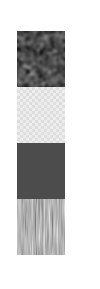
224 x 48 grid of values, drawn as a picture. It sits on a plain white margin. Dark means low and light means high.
It is made of 4 by 1 panels. Panel 1,1: low, blotchy. Panel 2,1: very high, checkered, faint in contrast. Panel 3,1: low, flat. Panel 4,1: high, streaked downward.
